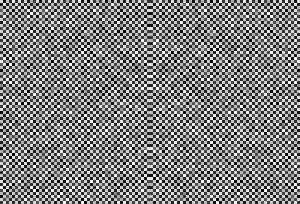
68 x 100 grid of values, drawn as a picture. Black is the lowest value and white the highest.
Histogram: two levels. Mirror symmetry: left to right. Grain: checkered. Seam: none.
